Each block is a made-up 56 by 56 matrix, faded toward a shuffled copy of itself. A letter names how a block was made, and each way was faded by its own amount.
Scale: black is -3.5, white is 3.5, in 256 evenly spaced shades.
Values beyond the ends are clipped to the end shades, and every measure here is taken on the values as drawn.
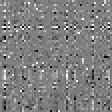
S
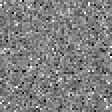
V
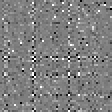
S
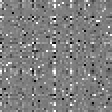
S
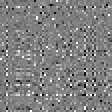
S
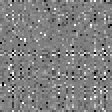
S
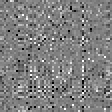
S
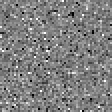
V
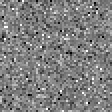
V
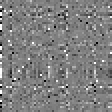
S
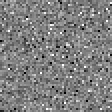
V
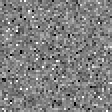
V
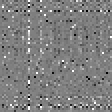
S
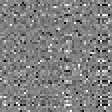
S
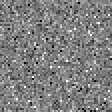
V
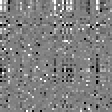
S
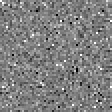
V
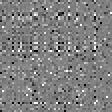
S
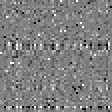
S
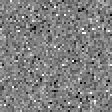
V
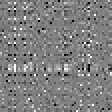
S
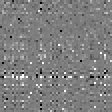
S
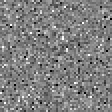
V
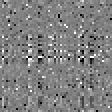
S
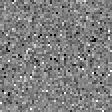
V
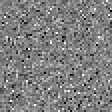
V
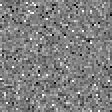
V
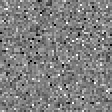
V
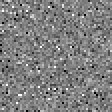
V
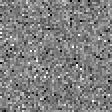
V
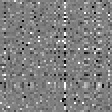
S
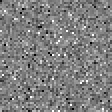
V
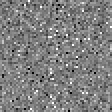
V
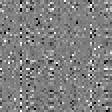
S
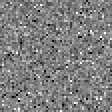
V
